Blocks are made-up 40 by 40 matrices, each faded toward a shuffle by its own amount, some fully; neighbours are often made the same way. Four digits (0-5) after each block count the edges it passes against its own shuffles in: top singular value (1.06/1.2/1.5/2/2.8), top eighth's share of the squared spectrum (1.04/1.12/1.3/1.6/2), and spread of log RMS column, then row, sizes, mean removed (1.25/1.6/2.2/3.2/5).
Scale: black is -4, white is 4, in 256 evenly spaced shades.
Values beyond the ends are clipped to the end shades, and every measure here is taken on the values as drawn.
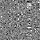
3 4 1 1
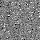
2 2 0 0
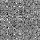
3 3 1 1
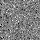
0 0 0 0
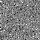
2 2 0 0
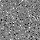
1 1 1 0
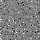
1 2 0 1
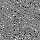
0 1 0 0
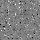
1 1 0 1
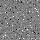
1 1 0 0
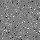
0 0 0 0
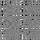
4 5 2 2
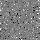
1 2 0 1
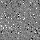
2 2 1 1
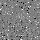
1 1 0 0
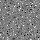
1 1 0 0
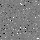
1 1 0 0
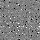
1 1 0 1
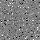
2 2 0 1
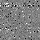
3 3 1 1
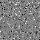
2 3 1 1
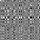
4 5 3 3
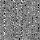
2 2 2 0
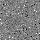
0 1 0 0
